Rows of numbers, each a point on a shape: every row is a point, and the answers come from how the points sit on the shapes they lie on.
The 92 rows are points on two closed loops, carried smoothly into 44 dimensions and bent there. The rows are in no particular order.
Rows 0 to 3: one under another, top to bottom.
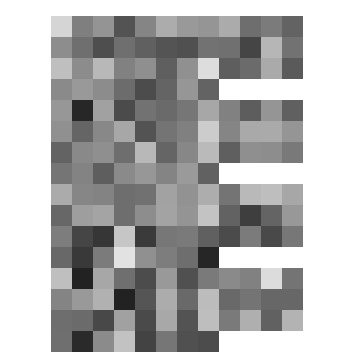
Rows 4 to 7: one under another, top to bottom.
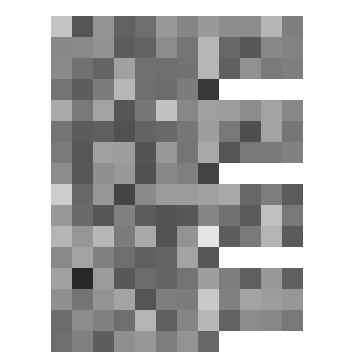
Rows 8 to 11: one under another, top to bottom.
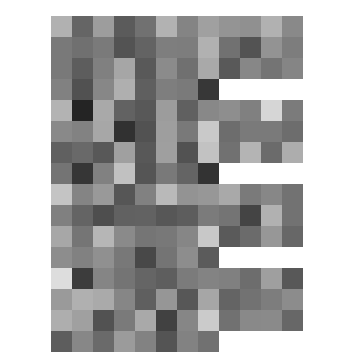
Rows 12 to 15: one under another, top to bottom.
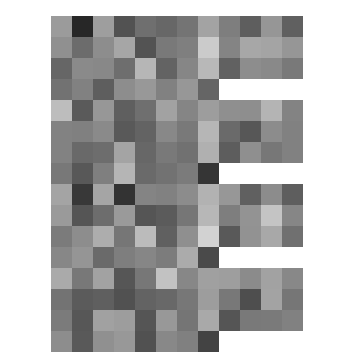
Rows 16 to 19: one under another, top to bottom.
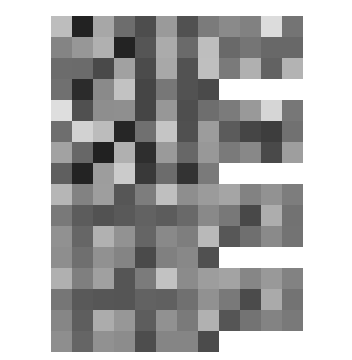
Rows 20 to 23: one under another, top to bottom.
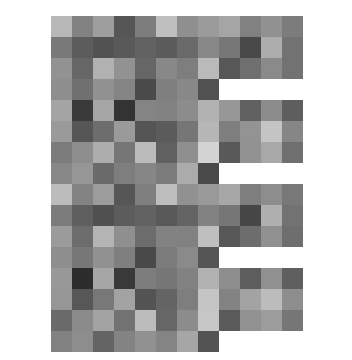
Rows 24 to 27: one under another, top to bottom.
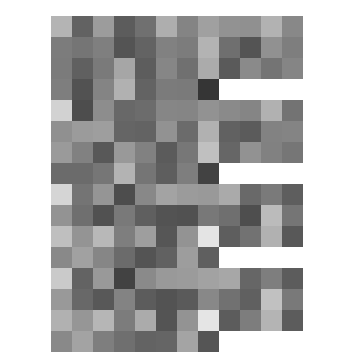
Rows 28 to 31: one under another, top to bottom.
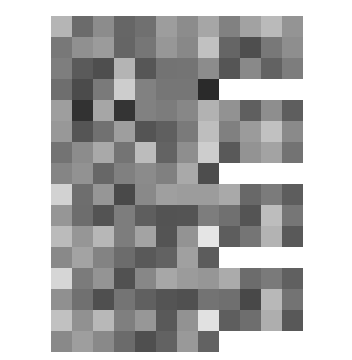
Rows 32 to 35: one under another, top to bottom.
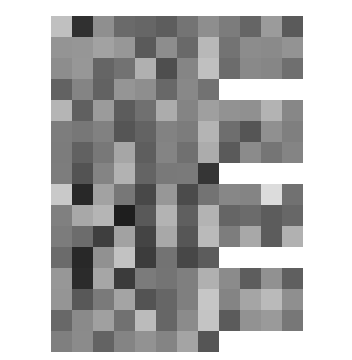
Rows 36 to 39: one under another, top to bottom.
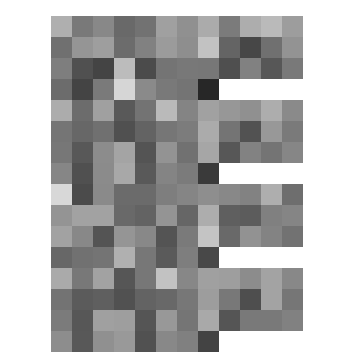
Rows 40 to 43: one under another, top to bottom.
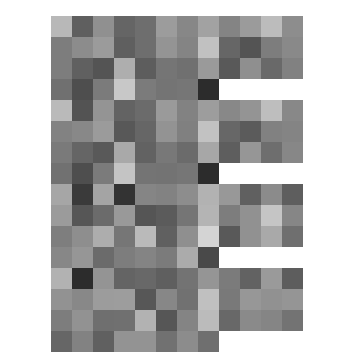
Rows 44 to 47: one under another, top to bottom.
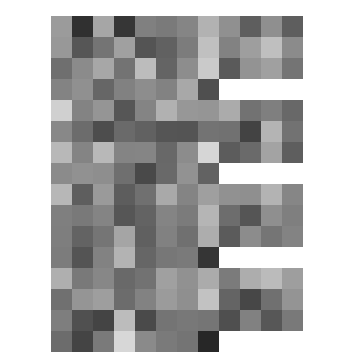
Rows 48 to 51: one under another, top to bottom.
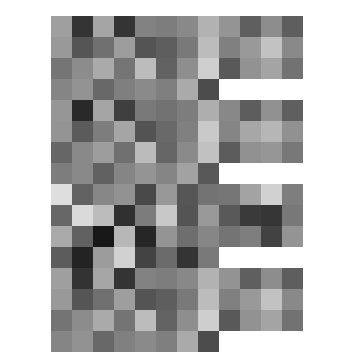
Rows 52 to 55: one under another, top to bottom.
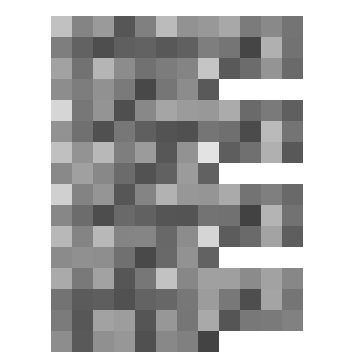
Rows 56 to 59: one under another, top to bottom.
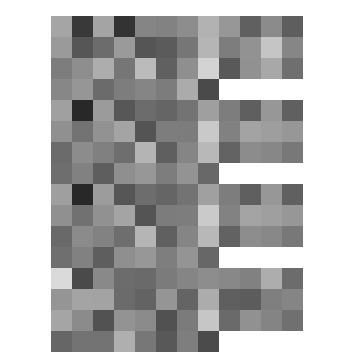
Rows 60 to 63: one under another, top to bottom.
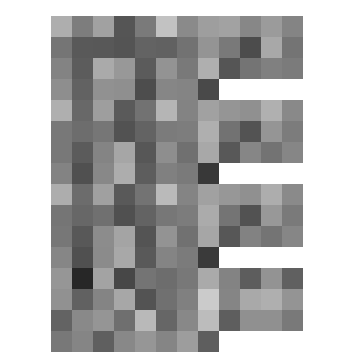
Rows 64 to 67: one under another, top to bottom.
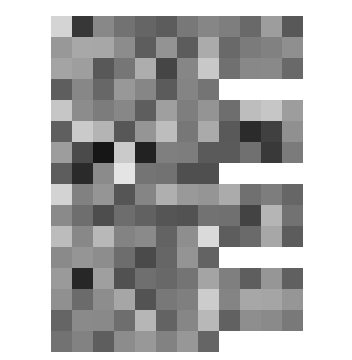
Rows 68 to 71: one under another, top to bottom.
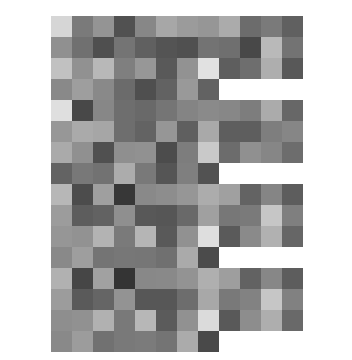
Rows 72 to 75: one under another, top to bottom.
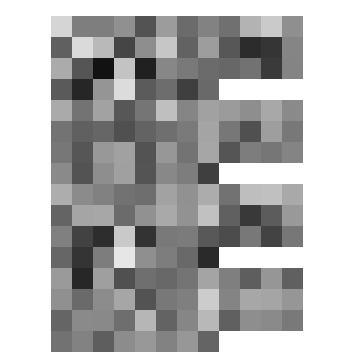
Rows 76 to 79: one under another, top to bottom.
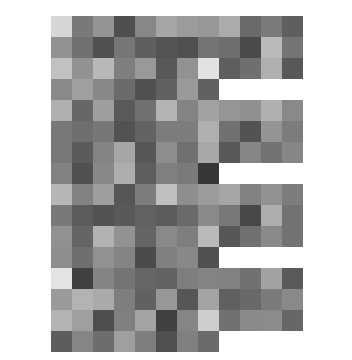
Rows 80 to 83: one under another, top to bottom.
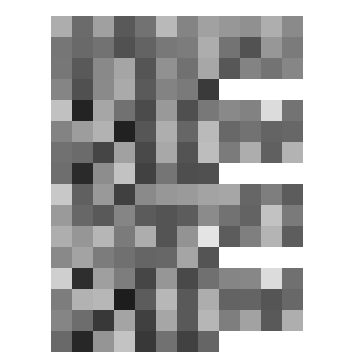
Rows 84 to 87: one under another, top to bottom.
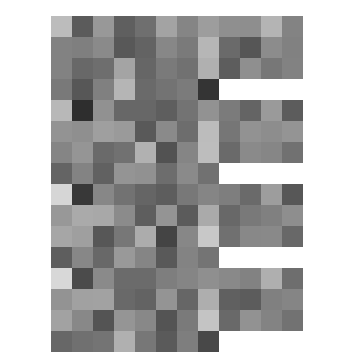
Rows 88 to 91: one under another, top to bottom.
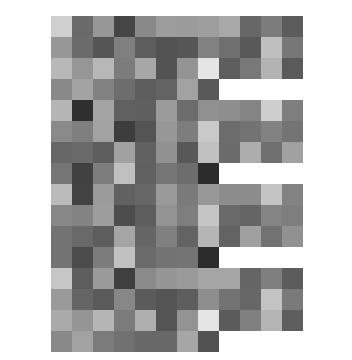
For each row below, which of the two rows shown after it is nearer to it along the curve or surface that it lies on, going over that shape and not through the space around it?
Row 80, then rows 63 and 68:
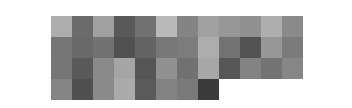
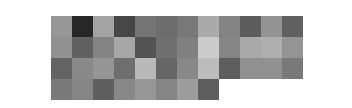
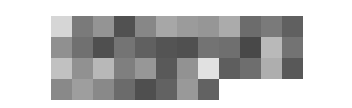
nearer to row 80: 68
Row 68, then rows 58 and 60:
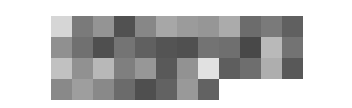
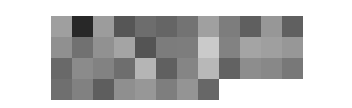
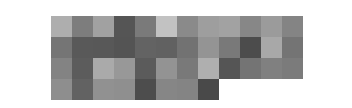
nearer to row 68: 60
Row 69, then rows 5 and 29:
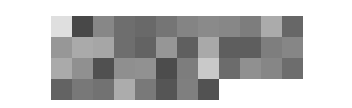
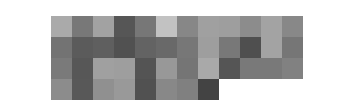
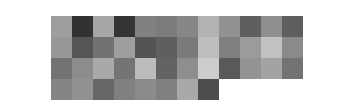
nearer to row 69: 5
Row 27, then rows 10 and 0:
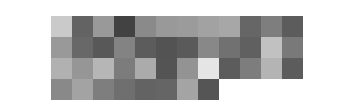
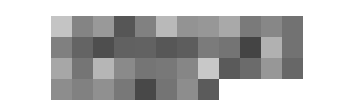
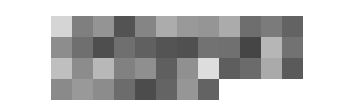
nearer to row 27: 0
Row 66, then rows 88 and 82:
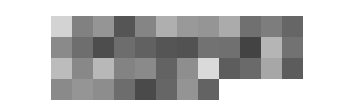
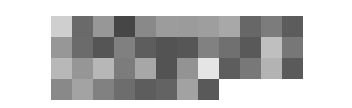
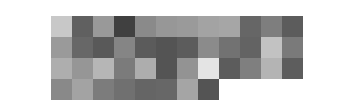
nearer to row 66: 88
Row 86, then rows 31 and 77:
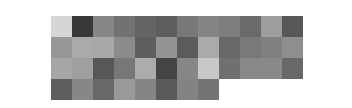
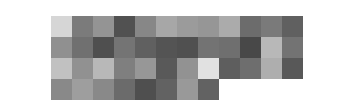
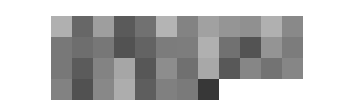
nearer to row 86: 77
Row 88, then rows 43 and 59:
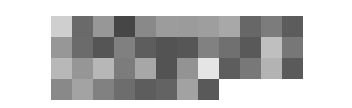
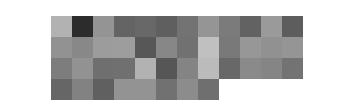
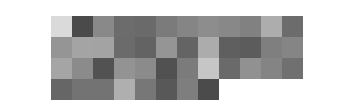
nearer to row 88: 43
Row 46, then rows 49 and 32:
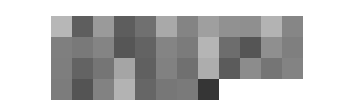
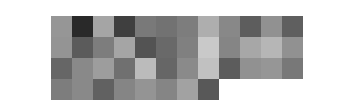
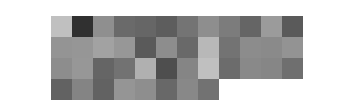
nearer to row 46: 32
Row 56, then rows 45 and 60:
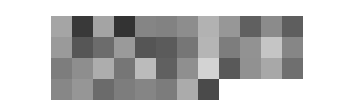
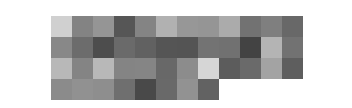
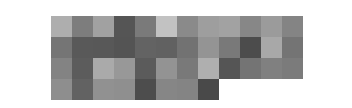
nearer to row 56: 45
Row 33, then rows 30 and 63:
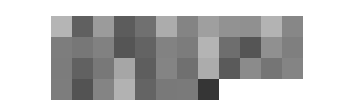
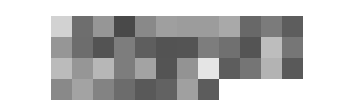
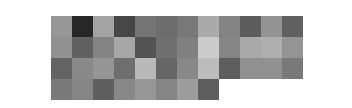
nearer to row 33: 30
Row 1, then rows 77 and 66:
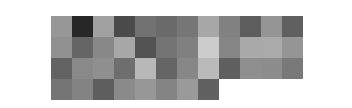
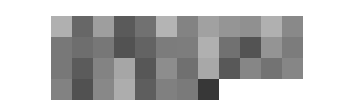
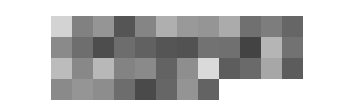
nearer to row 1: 66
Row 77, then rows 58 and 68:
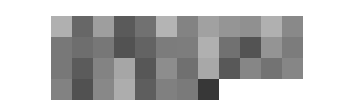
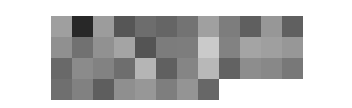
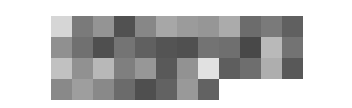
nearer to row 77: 68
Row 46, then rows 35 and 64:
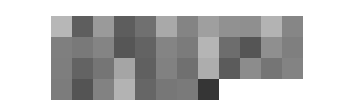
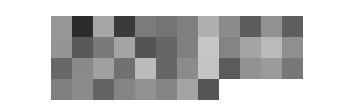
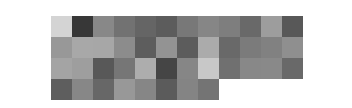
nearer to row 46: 64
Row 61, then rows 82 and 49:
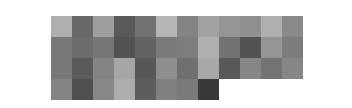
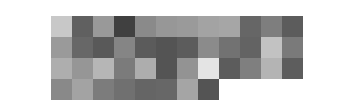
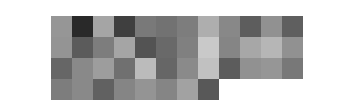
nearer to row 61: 82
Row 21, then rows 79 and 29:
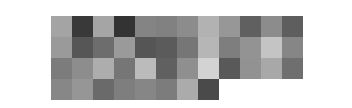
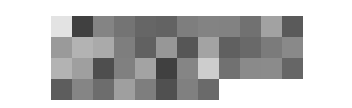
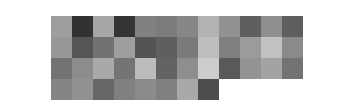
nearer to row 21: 29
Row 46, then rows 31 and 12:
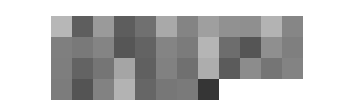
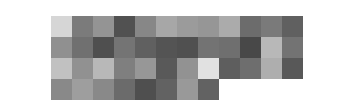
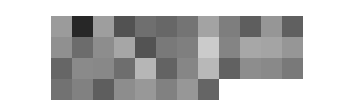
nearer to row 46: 31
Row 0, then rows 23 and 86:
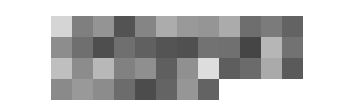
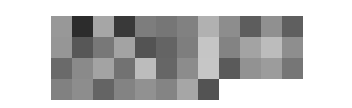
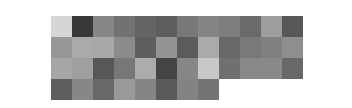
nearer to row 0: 23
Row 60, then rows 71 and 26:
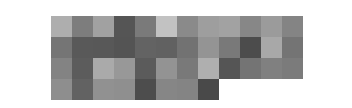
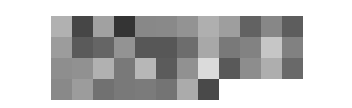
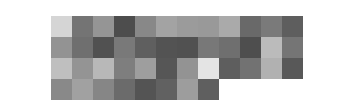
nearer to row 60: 26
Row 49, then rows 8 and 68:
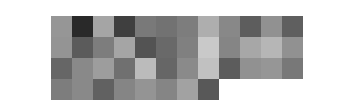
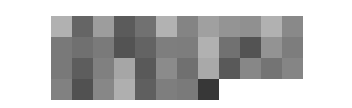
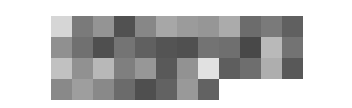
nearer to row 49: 68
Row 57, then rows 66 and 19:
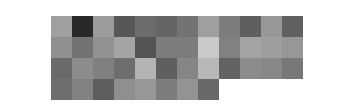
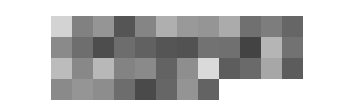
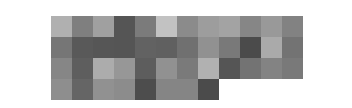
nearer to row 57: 66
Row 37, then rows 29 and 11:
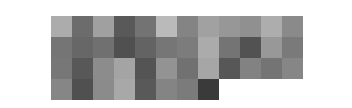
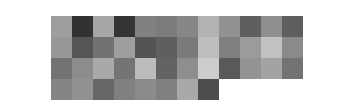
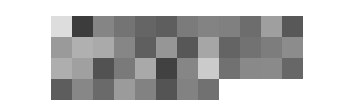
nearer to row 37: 11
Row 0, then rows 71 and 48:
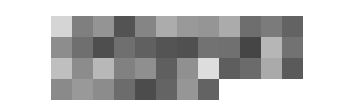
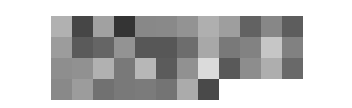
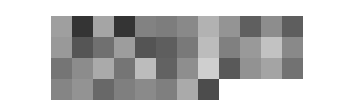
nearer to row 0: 71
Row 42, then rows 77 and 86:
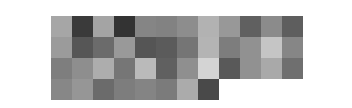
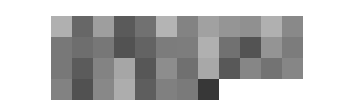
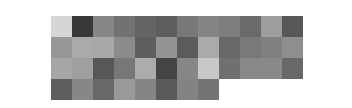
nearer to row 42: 86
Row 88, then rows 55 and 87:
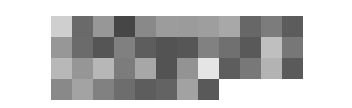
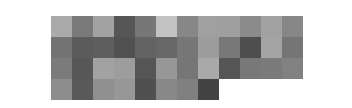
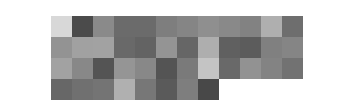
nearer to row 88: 55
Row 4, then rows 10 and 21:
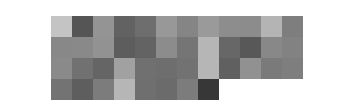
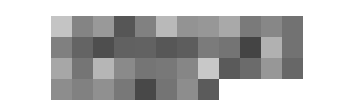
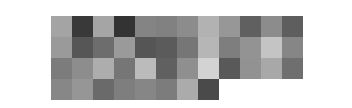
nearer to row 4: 10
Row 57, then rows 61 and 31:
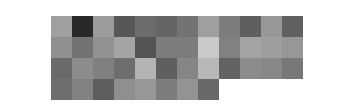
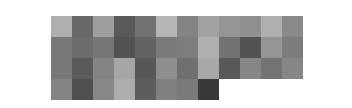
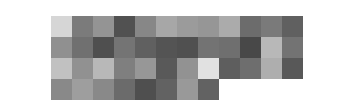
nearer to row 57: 31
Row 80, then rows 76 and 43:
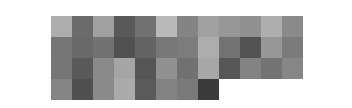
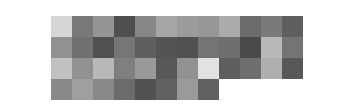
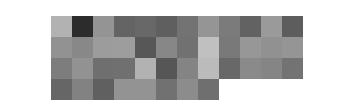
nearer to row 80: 76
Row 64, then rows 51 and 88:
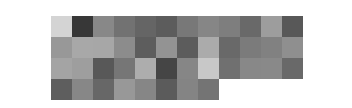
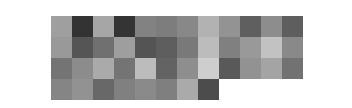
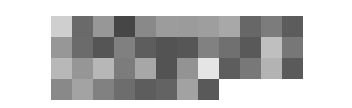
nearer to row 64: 51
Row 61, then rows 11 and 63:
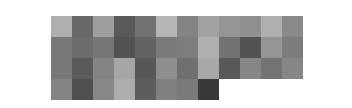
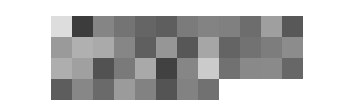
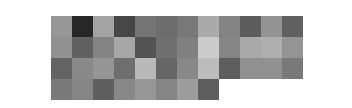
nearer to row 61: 11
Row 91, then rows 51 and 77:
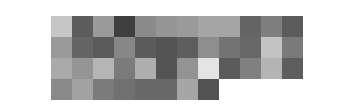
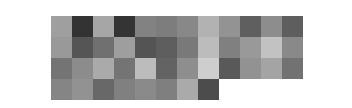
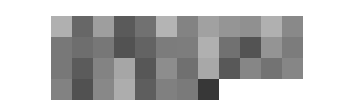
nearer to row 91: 51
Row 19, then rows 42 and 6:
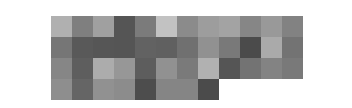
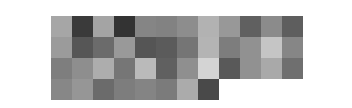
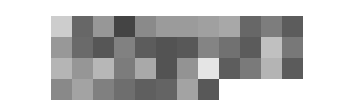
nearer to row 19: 6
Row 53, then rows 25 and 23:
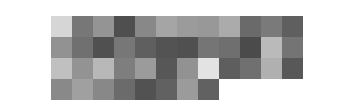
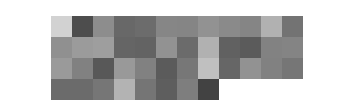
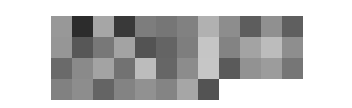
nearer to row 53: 23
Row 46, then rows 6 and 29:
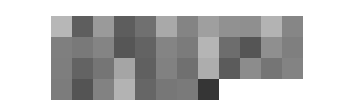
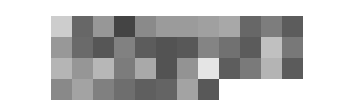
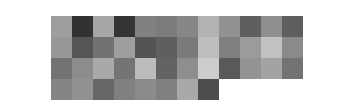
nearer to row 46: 6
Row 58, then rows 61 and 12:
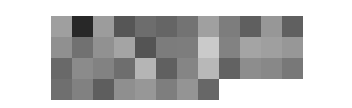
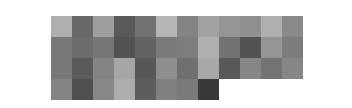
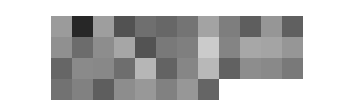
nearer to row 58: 12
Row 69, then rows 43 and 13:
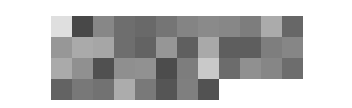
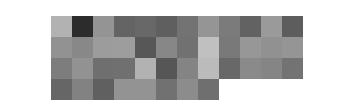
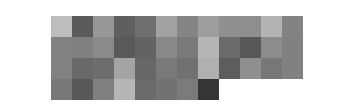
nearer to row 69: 13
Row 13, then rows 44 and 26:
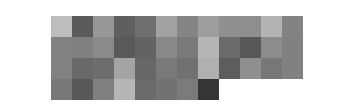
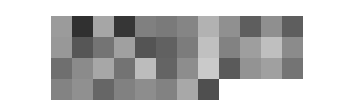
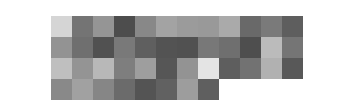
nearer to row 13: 26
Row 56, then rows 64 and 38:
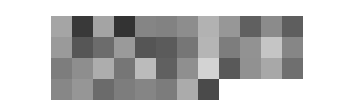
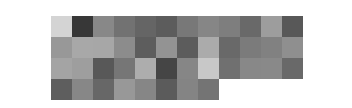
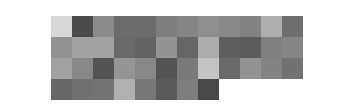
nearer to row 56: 64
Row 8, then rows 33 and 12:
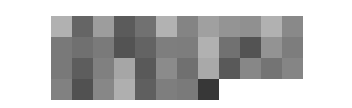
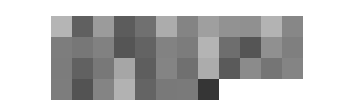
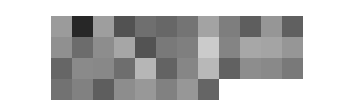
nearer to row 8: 33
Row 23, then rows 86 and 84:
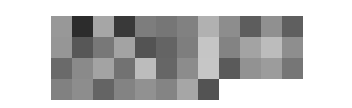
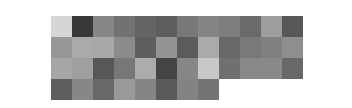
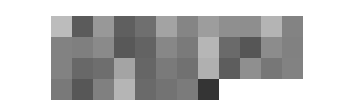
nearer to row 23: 86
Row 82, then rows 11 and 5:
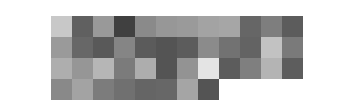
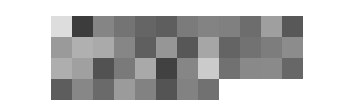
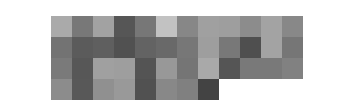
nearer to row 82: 5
